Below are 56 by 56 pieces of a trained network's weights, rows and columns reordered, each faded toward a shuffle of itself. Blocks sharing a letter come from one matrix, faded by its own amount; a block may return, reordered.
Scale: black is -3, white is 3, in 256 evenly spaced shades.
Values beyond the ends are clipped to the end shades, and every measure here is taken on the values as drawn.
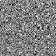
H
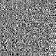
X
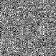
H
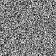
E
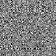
H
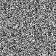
E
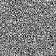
H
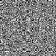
H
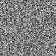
E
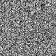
E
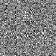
X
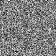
E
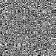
X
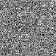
X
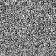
E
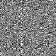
H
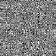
X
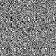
X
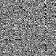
H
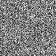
E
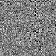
H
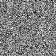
E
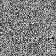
E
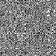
X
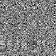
H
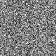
E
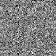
H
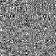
X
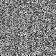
E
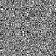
X
